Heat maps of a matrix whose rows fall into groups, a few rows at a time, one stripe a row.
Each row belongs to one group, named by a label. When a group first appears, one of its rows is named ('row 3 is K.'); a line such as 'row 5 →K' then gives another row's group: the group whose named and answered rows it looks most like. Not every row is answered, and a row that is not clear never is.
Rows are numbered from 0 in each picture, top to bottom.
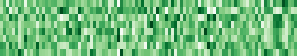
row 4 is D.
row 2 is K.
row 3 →D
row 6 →K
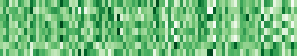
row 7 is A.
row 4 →D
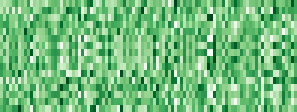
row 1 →D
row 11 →D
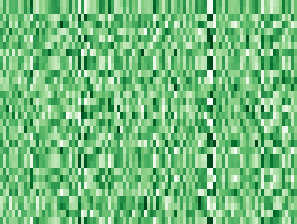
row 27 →K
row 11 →D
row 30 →D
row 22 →A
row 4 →K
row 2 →A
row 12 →K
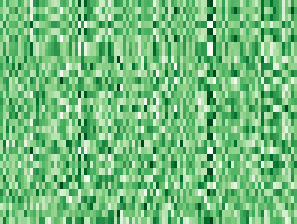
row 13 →A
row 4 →A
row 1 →K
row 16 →K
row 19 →A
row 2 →A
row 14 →K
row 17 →A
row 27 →K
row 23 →D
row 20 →D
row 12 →D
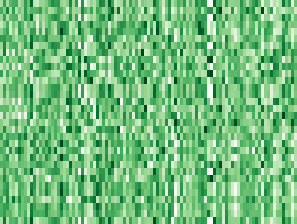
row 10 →A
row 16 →D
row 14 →D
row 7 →D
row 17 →K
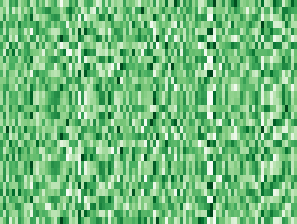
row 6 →K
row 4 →A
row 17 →D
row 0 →K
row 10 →A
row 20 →K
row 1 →D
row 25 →D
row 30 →A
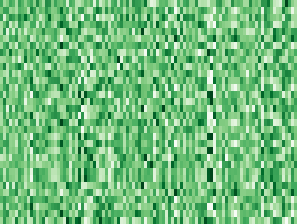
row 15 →D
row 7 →K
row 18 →D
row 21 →A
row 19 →A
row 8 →D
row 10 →D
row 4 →D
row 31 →D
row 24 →A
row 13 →A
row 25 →A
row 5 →K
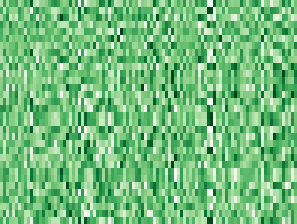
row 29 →D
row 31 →A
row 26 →D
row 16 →A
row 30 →D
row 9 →K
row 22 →K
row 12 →D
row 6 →D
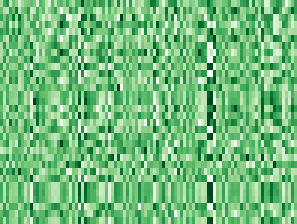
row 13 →A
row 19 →A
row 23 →D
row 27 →A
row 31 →A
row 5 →K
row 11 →K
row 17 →K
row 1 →K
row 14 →A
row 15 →K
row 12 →D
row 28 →A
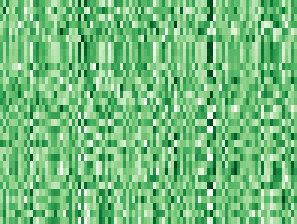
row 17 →A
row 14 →K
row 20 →K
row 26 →A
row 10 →A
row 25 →D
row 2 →A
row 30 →D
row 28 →D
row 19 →K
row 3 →D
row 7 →A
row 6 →A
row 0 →A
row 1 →D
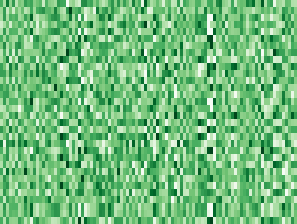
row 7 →D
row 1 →D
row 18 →K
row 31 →A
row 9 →K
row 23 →D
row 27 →D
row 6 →D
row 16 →K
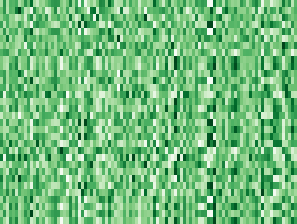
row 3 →A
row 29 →K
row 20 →K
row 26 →A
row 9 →K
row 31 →K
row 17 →A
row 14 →K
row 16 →D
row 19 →A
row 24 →K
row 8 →K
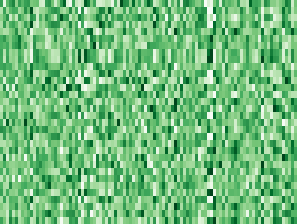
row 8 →A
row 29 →K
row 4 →K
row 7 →A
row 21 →K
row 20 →K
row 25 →D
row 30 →D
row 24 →A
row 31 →K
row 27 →A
